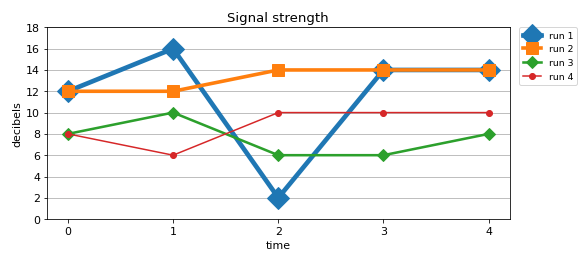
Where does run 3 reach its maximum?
1
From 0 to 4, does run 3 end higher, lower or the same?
the same
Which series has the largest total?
run 2
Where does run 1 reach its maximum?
1
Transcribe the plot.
Title: Signal strength
x-axis: time, ticks 0 1 2 3 4
y-axis: decibels, ticks 0 2 4 6 8 10 12 14 16 18
Legend: run 1, run 2, run 3, run 4
Values:
run 1: 12 16 2 14 14
run 2: 12 12 14 14 14
run 3: 8 10 6 6 8
run 4: 8 6 10 10 10
